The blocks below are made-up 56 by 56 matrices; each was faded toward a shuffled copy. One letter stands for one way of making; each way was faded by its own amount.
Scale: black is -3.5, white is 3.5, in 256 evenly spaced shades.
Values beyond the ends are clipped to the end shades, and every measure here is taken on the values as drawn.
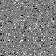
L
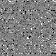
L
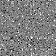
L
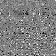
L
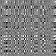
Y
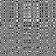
Y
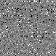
L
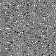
L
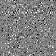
L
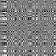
Y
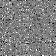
L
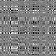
Y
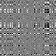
Y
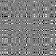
Y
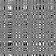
Y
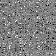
L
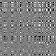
Y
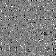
L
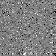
L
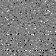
L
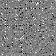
L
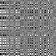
Y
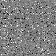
L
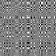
Y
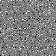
L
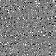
L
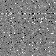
L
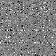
L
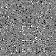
L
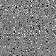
L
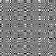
Y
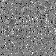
L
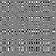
Y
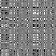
Y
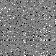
L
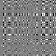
Y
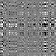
Y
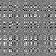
Y
